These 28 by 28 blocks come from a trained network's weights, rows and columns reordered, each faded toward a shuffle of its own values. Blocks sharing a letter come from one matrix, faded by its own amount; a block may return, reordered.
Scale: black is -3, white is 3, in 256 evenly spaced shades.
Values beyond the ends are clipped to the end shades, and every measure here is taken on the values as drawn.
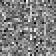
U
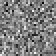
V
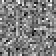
V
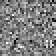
V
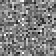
U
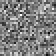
V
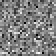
V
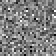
U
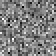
U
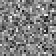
V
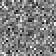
U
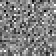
V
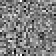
V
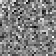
U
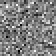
U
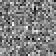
U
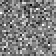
U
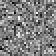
V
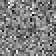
U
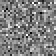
U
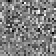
U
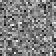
V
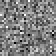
U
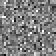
U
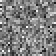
V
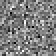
U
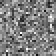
V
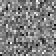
U
